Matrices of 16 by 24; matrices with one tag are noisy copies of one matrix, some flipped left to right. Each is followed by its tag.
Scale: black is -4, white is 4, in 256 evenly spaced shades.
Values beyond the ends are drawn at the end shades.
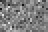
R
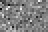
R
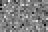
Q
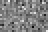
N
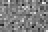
N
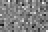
N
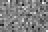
N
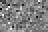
R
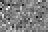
R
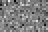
Q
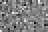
N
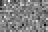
Q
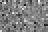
N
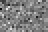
R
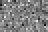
Q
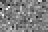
R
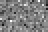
Q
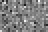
N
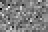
R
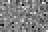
N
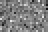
Q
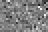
R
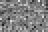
Q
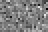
R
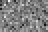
Q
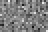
N
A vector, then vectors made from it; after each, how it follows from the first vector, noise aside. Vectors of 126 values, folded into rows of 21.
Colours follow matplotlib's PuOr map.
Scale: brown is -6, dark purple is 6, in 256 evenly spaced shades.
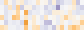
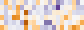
scaled up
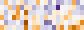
scaled up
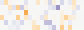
partly zeroed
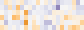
copied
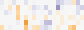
partly zeroed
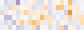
wrapped around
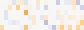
partly zeroed
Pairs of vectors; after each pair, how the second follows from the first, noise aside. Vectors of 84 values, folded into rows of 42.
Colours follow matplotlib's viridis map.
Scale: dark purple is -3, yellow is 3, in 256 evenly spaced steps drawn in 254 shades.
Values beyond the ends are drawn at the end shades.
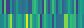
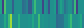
partly zeroed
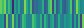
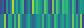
negated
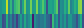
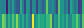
negated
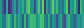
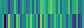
reversed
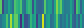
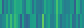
shrunk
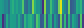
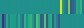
partly zeroed
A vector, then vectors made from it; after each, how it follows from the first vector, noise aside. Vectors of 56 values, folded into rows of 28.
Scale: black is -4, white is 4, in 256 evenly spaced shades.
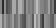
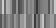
negated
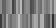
reversed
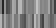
copied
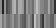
copied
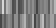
negated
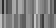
copied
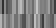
copied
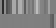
partly zeroed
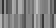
copied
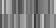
negated
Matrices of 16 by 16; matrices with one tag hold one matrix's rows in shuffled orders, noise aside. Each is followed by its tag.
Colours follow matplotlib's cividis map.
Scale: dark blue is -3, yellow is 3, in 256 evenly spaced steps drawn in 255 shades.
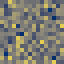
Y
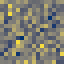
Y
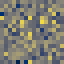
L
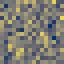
Y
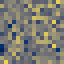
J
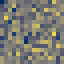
J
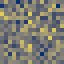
L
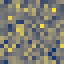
Y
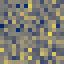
L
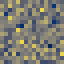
Y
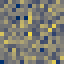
L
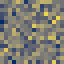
J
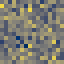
L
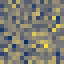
J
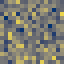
Y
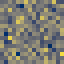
Y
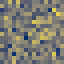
J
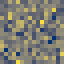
Y
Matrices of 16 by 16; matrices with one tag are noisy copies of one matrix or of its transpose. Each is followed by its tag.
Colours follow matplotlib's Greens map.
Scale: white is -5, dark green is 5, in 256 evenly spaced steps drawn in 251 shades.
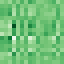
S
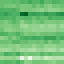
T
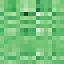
S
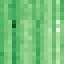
T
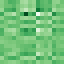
S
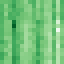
T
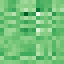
S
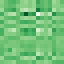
S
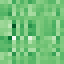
S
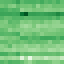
T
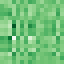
S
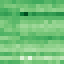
T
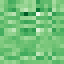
S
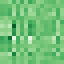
S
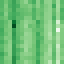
T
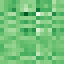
S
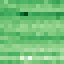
T
